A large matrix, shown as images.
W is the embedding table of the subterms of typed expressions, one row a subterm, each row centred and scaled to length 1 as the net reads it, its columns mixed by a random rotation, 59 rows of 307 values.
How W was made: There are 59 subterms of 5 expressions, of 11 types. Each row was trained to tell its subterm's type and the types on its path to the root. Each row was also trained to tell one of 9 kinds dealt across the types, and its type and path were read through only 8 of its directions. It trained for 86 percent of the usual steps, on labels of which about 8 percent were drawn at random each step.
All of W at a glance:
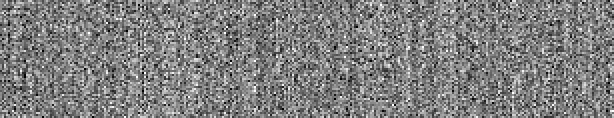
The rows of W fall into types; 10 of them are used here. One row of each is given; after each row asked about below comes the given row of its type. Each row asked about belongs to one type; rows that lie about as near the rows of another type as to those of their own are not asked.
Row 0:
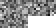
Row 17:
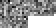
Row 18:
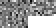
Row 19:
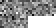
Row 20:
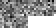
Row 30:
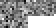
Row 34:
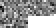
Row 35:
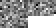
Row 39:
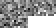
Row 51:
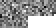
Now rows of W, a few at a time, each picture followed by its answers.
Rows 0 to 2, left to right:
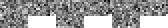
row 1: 20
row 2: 39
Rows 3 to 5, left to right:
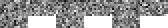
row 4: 19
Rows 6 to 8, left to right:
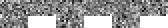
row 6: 20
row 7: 30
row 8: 19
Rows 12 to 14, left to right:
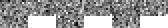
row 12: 0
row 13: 30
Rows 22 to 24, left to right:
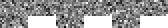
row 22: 19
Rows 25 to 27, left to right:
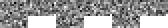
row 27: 39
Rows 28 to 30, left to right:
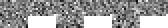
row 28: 18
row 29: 30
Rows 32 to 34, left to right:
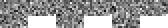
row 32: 39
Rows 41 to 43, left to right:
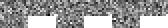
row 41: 30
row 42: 20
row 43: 51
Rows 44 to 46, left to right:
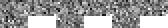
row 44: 19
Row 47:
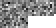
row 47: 39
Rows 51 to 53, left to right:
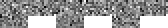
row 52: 34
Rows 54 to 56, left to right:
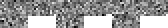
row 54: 51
